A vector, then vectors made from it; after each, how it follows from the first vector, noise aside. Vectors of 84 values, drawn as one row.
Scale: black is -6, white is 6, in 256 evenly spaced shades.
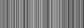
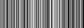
scaled up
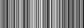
scaled up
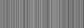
shrunk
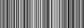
scaled up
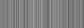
shrunk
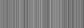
shrunk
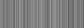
shrunk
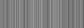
shrunk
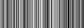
scaled up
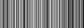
scaled up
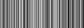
scaled up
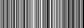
scaled up
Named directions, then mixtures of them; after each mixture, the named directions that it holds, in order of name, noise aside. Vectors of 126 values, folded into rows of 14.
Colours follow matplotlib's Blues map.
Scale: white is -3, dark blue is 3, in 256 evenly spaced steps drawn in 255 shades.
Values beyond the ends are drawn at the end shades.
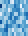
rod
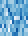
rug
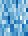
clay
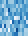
rug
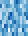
clay, rod, rug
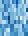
clay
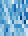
clay, rod, rug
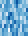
clay, rod, rug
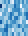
rod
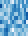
clay, rod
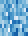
clay, rug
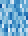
rod, rug
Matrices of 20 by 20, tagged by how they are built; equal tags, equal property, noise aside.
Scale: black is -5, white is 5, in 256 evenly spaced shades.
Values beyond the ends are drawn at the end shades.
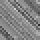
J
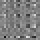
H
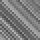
J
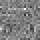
H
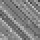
J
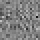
H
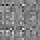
H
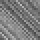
J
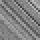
J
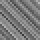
J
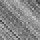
J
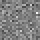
H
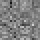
H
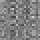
H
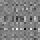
H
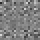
H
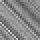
J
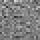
H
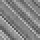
J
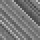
J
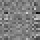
H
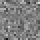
H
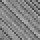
J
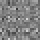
H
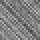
J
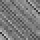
J
